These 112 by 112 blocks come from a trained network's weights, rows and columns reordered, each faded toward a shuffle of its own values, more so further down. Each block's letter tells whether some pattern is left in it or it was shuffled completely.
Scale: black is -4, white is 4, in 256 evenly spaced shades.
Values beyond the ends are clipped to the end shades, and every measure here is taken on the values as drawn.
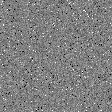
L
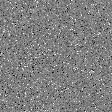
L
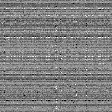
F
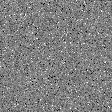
L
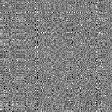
F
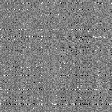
F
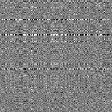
F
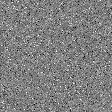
L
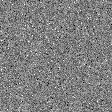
L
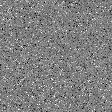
L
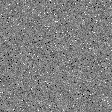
L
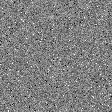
L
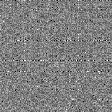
F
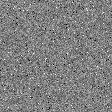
L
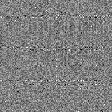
F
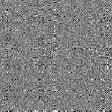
F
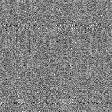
F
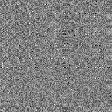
F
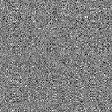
F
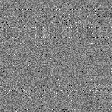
F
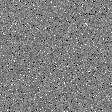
L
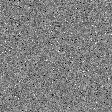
L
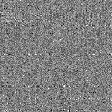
F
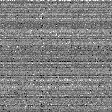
F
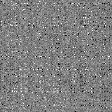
F
